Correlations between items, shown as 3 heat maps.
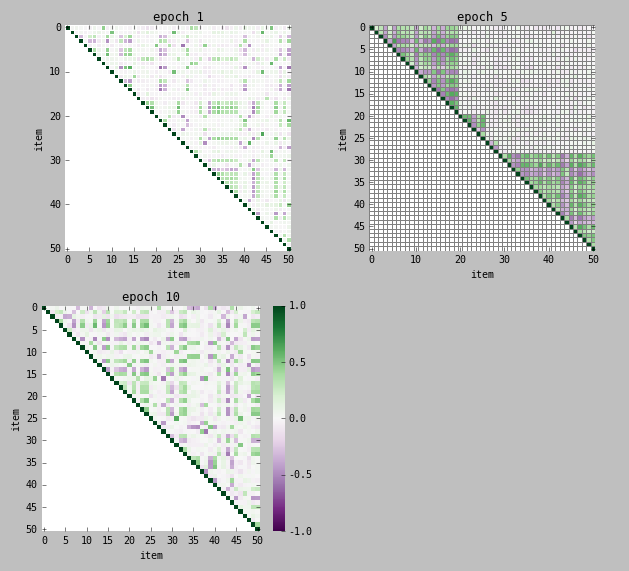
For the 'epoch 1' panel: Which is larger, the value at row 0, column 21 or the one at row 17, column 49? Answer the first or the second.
the second
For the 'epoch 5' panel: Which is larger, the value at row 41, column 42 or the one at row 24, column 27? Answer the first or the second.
the first
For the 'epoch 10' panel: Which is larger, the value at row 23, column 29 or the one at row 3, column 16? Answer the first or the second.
the first
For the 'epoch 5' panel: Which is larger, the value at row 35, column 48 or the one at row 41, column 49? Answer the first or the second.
the first
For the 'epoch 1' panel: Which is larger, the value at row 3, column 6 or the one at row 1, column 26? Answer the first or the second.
the second
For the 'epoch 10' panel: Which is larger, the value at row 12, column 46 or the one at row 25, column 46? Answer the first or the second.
the second
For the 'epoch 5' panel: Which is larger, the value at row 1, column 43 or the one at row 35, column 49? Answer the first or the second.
the second
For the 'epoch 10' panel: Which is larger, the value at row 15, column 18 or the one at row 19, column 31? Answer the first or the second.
the first
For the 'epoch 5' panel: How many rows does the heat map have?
51
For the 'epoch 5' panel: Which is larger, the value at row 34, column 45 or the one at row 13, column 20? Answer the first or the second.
the first
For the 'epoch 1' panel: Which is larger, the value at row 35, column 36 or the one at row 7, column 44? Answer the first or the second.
the first
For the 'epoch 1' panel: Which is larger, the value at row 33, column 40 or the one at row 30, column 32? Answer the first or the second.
the first
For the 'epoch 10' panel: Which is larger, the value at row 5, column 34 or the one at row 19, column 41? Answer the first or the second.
the second
